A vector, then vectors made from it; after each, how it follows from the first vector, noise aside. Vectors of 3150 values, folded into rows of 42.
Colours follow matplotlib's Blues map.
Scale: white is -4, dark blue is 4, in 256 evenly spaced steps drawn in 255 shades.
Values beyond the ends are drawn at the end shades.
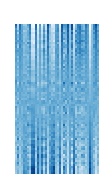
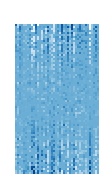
partly zeroed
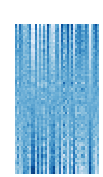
copied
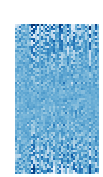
sign-scrambled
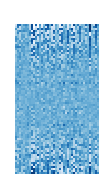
sign-scrambled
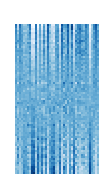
copied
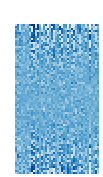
sign-scrambled
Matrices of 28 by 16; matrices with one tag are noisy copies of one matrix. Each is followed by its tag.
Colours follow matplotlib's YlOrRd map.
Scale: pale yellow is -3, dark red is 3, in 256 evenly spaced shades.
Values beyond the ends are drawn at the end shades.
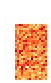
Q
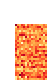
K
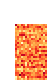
K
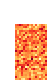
Q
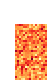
Q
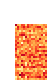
K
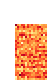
K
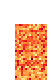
Q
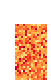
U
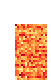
K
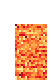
K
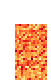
Q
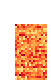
K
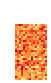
Q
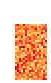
U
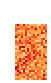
U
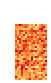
Q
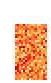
U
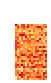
K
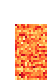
K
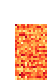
K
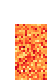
U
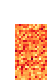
Q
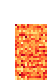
K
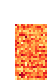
K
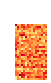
K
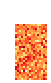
U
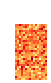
Q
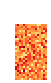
U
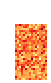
Q
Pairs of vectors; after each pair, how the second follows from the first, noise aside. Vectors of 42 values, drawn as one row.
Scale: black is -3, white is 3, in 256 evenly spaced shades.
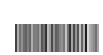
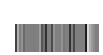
partly zeroed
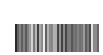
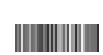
reversed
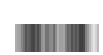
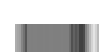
partly zeroed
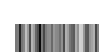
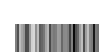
reversed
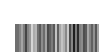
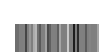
partly zeroed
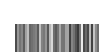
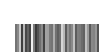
reversed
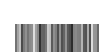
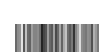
reversed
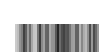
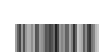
reversed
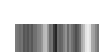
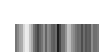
reversed
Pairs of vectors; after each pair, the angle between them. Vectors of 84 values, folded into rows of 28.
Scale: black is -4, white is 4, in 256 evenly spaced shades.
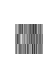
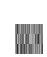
partly opposed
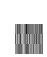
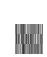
nearly opposite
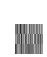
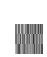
nearly opposite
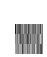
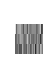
nearly opposite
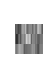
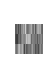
nearly parallel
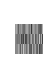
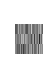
nearly opposite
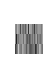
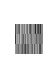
partly opposed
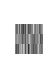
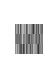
nearly opposite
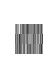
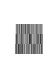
orthogonal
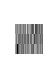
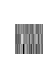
orthogonal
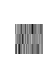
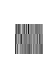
partly opposed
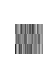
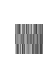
nearly opposite
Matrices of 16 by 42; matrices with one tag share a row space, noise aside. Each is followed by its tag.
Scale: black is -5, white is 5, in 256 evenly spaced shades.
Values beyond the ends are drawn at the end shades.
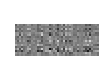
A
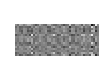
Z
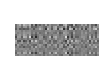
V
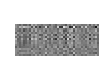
V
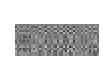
V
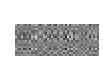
V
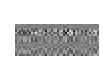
V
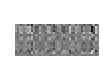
Z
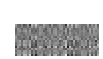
V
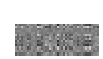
A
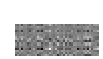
A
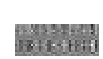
Z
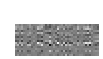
A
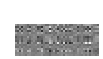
A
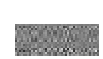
V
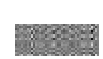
Z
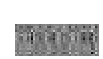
Z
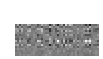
A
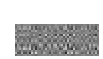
V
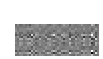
Z
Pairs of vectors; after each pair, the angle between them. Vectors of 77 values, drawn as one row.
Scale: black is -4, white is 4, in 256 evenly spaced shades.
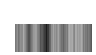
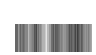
nearly opposite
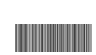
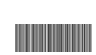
partly aligned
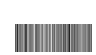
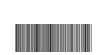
orthogonal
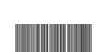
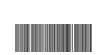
orthogonal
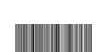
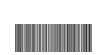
orthogonal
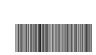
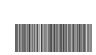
nearly opposite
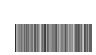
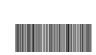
partly opposed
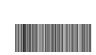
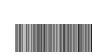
nearly opposite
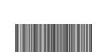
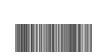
orthogonal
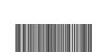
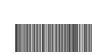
orthogonal
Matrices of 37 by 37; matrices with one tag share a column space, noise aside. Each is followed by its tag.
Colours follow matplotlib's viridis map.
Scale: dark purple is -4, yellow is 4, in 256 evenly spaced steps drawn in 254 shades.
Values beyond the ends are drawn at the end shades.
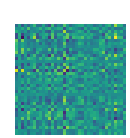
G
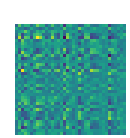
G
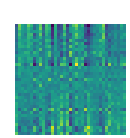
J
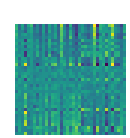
J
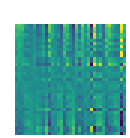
J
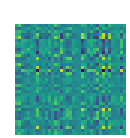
G
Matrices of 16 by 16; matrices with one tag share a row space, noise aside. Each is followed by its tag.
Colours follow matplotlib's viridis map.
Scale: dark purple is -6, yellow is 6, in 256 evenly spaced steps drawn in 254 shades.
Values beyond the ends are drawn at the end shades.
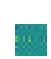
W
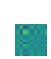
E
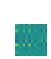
W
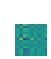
E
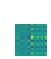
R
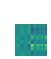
R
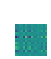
W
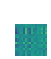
W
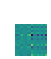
R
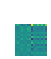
R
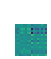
R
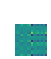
R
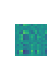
E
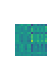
R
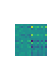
R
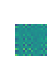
W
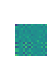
W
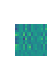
W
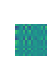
W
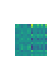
R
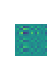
E
